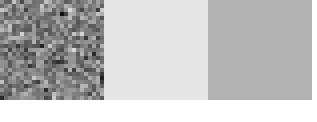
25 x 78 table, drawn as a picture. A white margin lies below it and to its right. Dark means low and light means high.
The table splits into one row of 3 panels. Panel 1,1: middling, fine-grained, strong in contrast. Panel 1,2: very high, flat. Panel 1,3: high, flat.
